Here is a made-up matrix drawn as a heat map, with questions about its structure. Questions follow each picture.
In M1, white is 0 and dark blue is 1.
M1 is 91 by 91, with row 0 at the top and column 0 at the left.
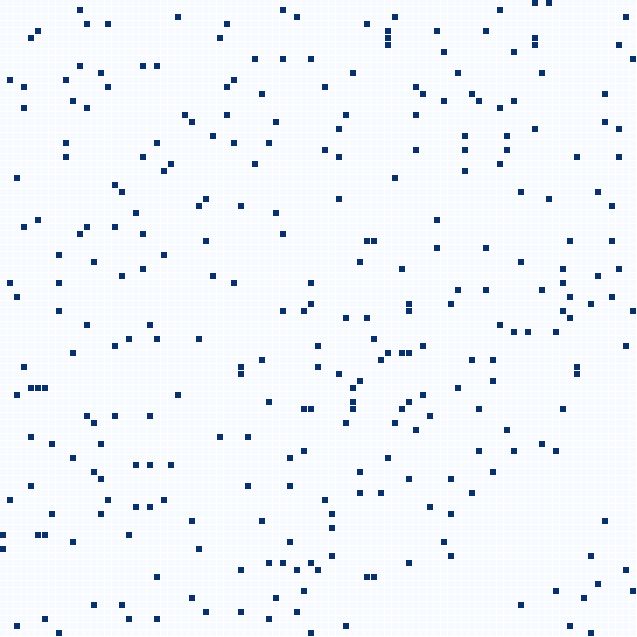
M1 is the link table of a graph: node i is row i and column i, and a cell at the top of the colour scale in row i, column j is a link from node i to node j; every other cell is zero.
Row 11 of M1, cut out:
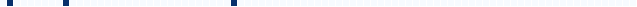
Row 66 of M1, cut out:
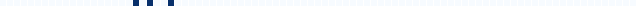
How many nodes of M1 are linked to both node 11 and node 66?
0
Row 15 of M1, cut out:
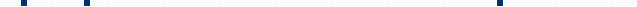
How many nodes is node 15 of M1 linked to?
3
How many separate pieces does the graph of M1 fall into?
1
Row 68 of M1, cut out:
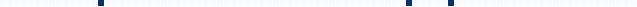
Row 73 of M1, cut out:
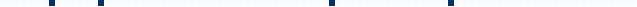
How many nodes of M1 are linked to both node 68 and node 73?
2
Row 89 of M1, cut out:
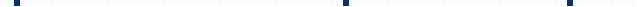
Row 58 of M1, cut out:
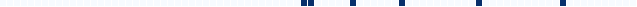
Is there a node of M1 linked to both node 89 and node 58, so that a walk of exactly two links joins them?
no
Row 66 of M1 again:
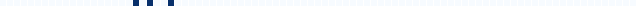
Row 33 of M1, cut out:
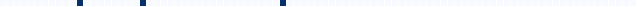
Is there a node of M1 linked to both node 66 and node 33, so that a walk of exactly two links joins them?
no
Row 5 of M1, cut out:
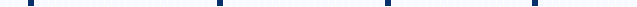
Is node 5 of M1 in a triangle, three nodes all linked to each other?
yes
